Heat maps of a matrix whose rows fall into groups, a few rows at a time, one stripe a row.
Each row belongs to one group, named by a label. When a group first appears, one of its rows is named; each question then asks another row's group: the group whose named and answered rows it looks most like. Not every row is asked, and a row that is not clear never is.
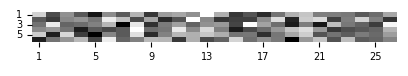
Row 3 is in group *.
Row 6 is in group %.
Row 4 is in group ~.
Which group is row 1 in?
~
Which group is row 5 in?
~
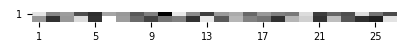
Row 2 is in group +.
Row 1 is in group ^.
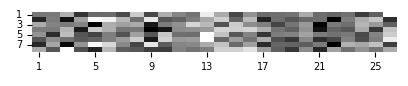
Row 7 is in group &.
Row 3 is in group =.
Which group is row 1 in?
~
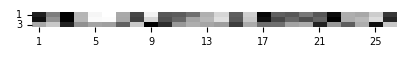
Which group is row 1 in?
&
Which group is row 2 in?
&
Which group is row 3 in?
*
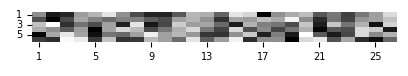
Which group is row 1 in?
+
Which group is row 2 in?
+
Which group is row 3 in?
*
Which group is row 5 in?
%
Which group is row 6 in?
%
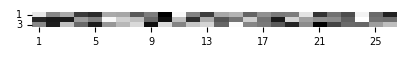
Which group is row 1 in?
^
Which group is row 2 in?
+
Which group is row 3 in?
=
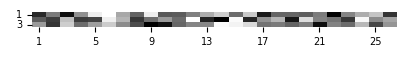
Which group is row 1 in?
&
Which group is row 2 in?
%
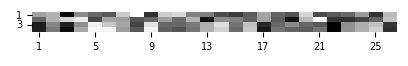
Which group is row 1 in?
*
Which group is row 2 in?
%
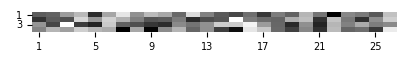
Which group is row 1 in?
%
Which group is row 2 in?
+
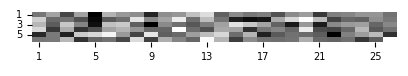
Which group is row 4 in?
^
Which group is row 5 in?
&
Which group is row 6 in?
~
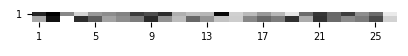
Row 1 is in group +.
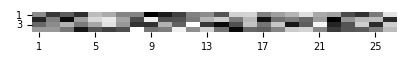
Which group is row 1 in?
+
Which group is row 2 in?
&
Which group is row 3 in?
%
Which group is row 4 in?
~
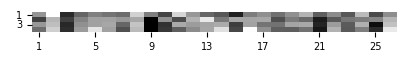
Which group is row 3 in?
*
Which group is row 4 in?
*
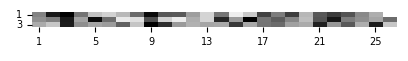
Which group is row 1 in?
+
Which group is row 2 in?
=
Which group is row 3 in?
*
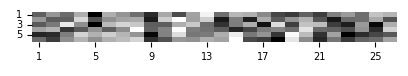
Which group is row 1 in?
=
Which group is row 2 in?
=
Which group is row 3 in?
%
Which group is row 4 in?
*
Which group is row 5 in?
+
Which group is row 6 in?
+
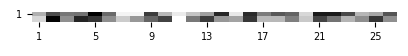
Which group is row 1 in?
=
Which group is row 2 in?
^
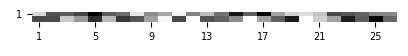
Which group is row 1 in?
~
